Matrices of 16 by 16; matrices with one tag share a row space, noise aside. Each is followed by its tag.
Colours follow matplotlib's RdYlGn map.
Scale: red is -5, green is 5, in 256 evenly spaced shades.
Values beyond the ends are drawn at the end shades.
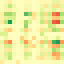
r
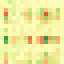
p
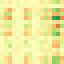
r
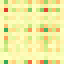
p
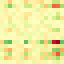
r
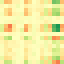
r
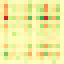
p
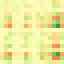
r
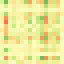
p
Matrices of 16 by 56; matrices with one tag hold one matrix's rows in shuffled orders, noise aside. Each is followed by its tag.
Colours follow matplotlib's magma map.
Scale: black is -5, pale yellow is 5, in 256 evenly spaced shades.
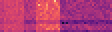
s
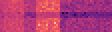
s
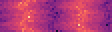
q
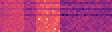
s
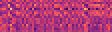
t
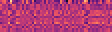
t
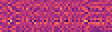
t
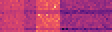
s
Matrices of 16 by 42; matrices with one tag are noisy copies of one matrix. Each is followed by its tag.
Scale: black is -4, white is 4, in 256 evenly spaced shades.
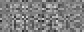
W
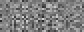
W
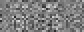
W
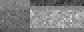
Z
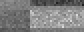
Z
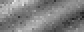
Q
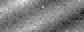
Q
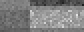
Z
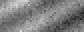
Q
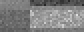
Z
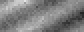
Q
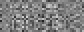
W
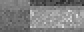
Z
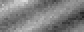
Q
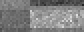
Z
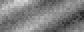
Q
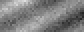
Q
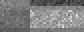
Z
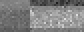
Z
